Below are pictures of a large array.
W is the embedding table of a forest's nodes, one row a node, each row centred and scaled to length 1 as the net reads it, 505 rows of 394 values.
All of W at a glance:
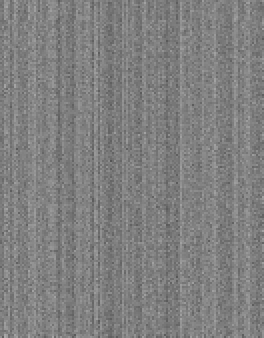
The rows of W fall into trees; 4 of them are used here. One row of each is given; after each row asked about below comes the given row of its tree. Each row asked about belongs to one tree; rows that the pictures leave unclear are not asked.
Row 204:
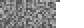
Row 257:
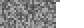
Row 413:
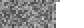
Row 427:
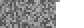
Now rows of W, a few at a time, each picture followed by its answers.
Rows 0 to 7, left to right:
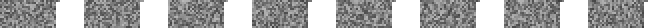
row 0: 427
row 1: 257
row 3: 257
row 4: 257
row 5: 257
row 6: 257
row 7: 257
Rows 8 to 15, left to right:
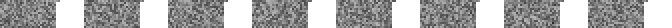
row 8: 204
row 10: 257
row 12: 257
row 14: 204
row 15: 257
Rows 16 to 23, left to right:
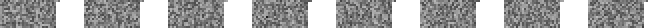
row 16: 257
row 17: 257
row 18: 204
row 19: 257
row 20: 257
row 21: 257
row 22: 427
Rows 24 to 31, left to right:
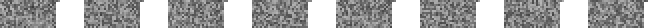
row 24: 257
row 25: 257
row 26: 257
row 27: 257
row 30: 427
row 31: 257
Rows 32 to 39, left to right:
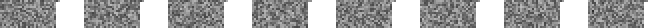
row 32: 427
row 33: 427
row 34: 427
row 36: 413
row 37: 257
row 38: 427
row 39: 427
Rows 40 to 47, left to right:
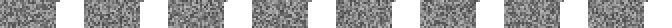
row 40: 427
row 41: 427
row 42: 427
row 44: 427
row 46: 257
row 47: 427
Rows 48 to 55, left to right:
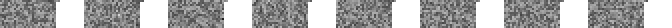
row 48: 257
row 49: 257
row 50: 413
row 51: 257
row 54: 427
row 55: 204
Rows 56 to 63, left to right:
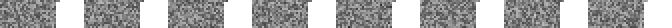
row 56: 427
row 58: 204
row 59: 427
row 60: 204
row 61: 257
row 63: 413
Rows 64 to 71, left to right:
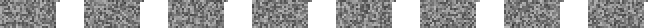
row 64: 257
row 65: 257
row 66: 257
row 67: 427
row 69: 204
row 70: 427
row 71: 204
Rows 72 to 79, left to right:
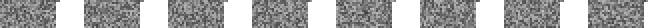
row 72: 427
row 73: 427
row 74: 427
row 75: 427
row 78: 204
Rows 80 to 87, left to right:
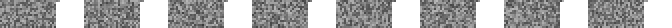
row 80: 204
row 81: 204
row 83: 257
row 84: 257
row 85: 257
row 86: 257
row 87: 427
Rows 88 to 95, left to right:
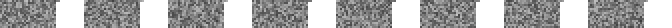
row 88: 427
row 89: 257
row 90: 413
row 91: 427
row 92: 257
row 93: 257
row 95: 204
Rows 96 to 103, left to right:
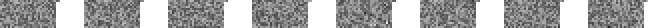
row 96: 257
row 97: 257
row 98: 204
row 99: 427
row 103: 427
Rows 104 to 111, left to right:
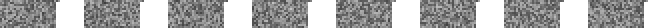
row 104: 257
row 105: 204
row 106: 257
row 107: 427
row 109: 427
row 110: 427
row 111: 257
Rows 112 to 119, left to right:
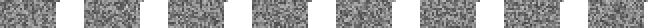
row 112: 257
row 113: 413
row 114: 427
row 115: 427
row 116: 427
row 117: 204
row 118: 257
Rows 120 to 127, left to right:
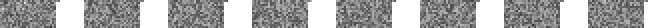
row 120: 427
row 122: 257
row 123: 427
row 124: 257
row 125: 257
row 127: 257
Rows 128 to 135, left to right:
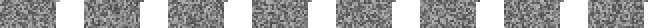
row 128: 257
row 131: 257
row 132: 427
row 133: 204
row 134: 427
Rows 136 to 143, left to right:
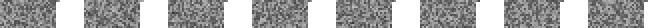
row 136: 257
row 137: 413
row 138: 427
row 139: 427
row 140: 427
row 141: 204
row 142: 257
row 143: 257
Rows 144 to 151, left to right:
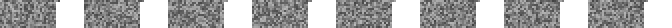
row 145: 427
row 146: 413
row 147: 427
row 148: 204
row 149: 257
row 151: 257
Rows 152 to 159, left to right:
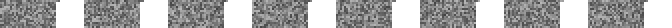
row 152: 204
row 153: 427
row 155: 257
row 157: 427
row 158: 427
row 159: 257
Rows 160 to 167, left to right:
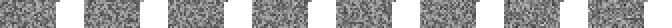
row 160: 427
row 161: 257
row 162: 204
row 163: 257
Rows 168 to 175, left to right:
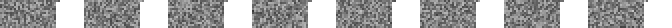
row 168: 427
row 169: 413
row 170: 257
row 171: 427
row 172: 257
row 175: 204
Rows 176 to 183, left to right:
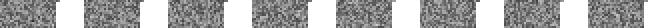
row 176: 257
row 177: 257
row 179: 427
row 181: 257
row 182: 427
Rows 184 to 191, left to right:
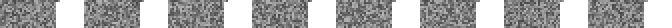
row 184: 427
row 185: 257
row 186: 257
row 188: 427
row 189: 257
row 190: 204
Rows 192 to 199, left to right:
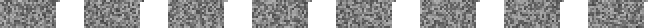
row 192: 257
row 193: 204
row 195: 257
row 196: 204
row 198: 257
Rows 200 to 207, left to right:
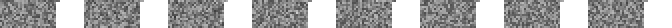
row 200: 257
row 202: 413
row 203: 204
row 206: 427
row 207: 257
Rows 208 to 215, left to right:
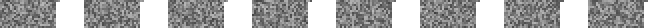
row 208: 257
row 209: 427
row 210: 427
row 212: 257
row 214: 257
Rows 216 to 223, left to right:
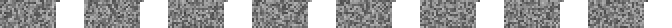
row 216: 427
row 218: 204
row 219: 257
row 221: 204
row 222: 204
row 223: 204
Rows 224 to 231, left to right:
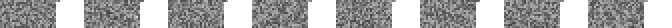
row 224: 204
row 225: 427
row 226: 427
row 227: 257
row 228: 204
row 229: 427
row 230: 204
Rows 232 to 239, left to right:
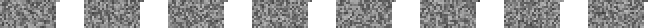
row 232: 257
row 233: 427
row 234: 427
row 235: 204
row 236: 257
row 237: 257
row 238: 204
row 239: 427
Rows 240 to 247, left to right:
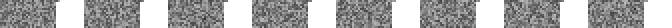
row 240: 427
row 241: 257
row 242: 427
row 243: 427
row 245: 204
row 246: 257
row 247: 427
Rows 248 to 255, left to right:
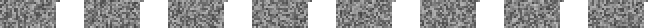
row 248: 427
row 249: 204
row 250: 413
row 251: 204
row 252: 427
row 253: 257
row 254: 427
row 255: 204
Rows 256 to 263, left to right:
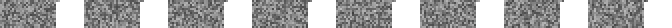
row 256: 413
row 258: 427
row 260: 204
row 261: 427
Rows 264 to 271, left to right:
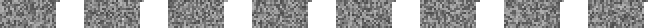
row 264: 257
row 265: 427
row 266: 427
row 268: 204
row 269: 427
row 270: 257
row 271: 427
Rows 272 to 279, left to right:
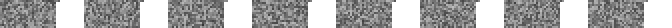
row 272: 257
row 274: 257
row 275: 257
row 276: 204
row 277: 427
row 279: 204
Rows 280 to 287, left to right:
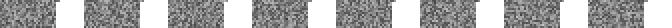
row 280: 204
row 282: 204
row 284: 427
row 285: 427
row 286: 257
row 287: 257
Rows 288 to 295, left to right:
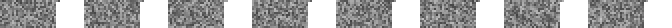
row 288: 204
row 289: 257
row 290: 427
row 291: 204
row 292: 257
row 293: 257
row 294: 413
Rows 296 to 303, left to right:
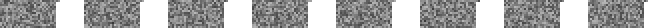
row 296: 257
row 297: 427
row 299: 427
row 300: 427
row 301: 204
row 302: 257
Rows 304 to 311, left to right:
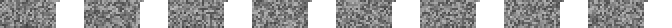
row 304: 204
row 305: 413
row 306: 204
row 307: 257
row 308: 257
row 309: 204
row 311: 204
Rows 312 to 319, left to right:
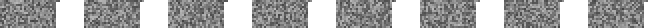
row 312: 257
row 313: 257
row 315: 257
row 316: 257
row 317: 257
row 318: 427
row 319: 257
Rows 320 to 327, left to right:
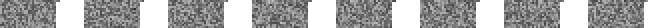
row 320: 257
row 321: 204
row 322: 257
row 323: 257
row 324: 257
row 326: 427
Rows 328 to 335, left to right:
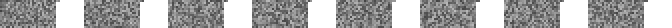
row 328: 427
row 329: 204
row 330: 257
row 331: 257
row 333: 427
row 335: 427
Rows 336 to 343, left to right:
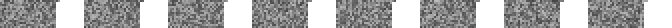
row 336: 257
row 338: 257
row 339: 204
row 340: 204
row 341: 257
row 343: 413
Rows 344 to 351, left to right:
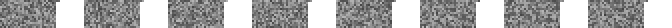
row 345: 427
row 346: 427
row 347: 204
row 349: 204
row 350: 257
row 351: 204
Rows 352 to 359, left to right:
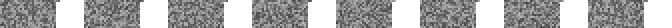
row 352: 257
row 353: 257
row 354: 204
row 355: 427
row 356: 413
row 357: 427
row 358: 204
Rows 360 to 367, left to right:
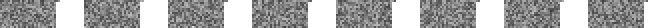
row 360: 427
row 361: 427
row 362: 427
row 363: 204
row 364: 257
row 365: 204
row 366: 413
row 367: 427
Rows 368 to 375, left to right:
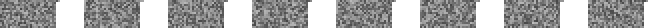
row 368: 257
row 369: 257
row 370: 257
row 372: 257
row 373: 257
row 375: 427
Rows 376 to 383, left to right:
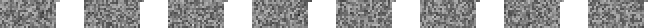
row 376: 413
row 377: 427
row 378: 204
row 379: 257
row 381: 257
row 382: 427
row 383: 257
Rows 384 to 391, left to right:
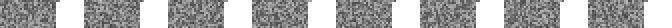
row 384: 257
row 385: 257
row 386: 257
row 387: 427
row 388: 204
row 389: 427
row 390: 204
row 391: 427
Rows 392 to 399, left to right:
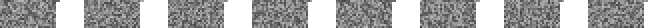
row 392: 257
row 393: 204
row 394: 204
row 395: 427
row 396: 257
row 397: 257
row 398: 204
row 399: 204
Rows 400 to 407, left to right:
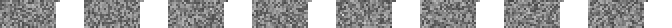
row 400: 427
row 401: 427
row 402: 204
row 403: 413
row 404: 257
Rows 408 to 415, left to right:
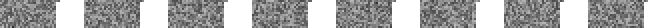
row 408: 427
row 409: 257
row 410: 257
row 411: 257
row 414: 257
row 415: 257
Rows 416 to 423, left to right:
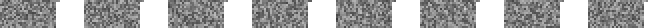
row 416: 257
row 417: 427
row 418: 427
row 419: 427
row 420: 257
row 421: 257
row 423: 413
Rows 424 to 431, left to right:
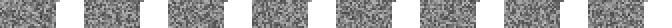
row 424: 413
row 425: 257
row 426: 427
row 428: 427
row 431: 427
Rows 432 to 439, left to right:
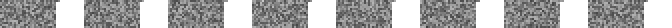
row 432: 427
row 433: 427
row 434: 257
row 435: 427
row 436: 427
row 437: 427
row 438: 204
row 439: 427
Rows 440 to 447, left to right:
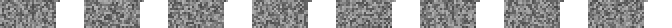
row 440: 257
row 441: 257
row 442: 257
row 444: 204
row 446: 257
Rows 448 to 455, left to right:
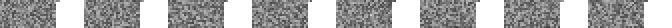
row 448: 413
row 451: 204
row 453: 204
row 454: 204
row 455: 257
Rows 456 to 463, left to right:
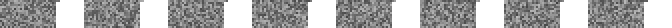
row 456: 257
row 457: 413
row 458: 204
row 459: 427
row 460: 427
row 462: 427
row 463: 427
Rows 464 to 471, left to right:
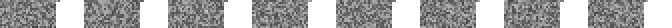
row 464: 204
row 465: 257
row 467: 427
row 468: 427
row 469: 427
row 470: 257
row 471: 427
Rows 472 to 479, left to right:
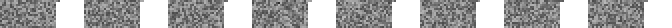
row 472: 204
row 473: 427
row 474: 427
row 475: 413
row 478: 427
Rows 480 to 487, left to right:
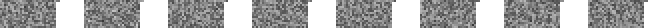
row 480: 257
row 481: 413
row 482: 204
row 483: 257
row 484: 204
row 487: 257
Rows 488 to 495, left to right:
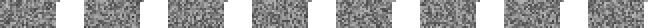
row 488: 204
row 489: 257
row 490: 204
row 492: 413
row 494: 257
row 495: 427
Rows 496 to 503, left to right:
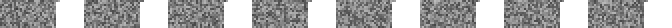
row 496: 427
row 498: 427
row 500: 413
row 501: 257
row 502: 257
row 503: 257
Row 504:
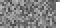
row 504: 257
